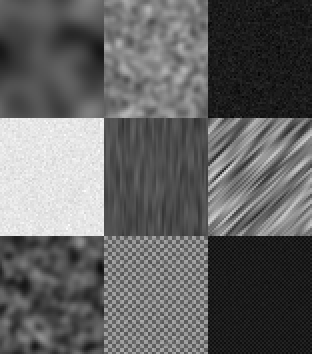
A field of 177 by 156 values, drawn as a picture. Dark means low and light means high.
It is made of 3 by 3 panels. Panel 1,1: low, smooth. Panel 1,2: middling, blotchy. Panel 1,3: very low, fine-grained, faint in contrast. Panel 2,1: very high, fine-grained, faint in contrast. Panel 2,2: low, streaked downward, faint in contrast. Panel 2,3: middling, slanting up to the right, strong in contrast. Panel 3,1: low, blotchy. Panel 3,2: middling, checkered, strong in contrast. Panel 3,3: very low, checkered, faint in contrast.
